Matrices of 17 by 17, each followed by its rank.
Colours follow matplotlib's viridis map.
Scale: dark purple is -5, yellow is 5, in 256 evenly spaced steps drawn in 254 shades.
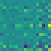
three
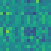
three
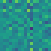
three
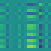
one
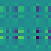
one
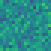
full rank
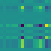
one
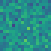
full rank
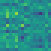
three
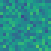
full rank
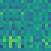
three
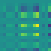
one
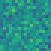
full rank
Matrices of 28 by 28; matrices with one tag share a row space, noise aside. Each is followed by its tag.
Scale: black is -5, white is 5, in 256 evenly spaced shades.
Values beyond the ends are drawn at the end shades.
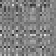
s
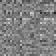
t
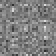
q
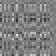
s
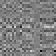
t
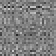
s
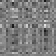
q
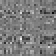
t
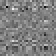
q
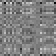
t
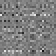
s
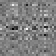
q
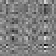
q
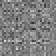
s
